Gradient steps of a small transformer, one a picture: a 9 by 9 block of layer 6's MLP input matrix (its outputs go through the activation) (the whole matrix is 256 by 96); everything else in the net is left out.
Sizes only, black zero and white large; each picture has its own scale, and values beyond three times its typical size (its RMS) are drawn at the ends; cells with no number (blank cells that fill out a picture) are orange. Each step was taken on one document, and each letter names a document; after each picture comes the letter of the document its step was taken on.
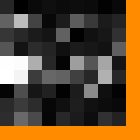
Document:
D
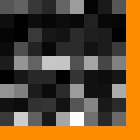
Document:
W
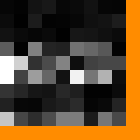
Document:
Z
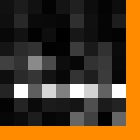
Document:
W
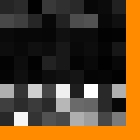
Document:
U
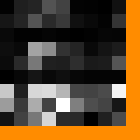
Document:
U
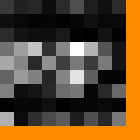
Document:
Z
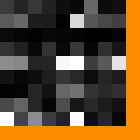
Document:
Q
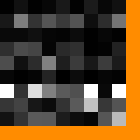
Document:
U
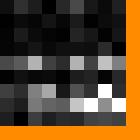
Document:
W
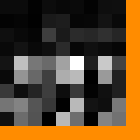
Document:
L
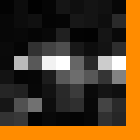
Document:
L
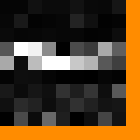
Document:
W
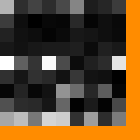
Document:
Q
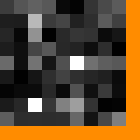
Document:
Q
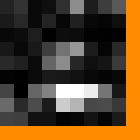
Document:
U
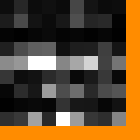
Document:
W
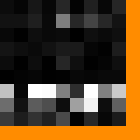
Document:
U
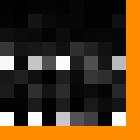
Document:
Z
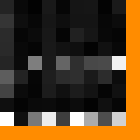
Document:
Z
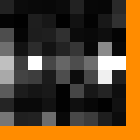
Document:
Z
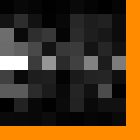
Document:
D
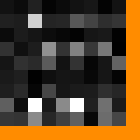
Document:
L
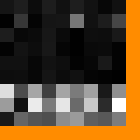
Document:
U
